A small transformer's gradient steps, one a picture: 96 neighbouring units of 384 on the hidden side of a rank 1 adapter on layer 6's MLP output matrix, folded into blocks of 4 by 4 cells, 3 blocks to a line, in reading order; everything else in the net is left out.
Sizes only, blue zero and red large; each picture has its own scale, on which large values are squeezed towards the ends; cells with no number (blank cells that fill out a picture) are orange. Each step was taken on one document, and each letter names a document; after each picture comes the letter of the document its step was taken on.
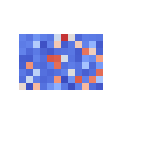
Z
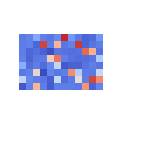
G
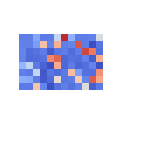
Z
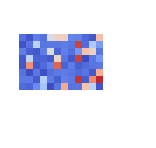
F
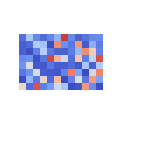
Z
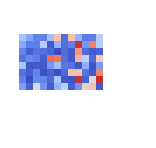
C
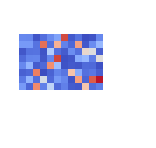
G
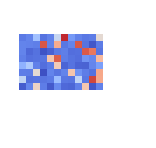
G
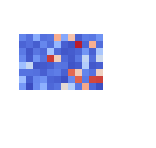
C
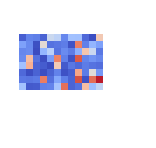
F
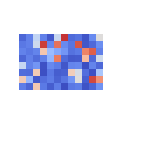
G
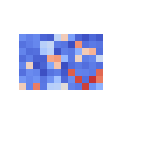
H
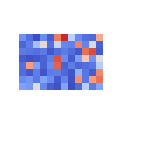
C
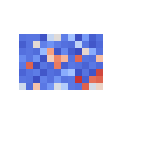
H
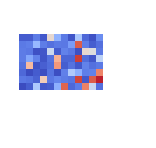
F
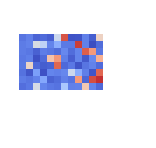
C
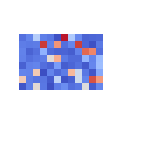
G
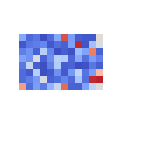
F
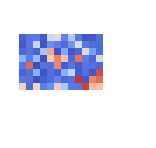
H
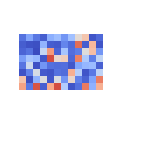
H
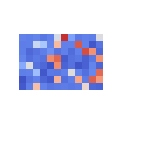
Z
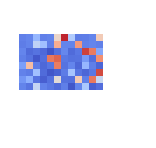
Z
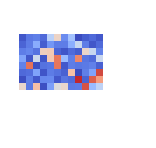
H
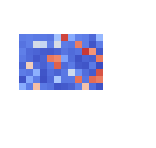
Z
